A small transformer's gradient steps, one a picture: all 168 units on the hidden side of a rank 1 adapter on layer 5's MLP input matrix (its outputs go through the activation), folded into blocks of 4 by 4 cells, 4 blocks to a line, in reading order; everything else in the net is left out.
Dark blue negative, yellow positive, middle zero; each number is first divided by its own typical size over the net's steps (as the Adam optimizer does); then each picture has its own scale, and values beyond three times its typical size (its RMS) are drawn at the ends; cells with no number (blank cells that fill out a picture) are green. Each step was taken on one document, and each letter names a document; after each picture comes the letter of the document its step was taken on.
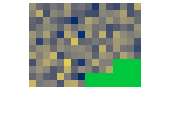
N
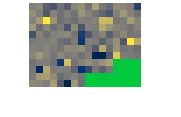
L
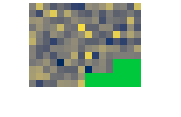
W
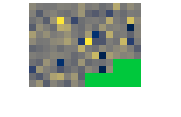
L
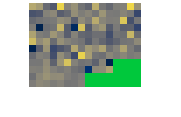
W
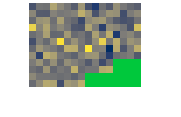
N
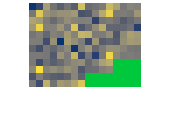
W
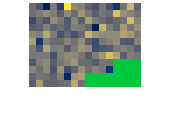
N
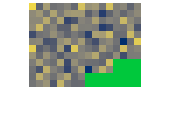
W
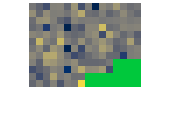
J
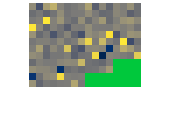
L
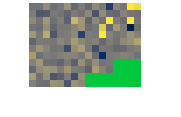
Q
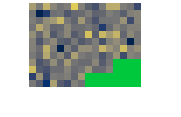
L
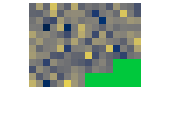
J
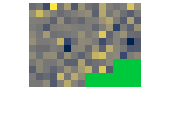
Q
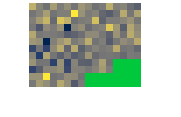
W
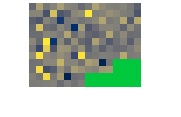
W
